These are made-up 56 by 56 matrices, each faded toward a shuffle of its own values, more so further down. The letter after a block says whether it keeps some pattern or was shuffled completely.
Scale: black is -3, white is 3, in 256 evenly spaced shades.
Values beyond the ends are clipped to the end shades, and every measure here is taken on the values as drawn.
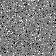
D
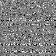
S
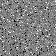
D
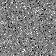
D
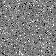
D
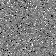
D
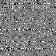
S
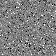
D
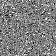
D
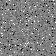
D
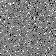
D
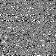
S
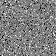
D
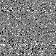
S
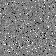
D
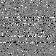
S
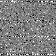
S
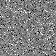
D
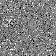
D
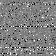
S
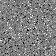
D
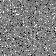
D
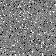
D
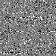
S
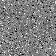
D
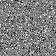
D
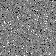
D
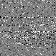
S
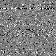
S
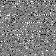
S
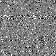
S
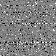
S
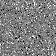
D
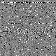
S
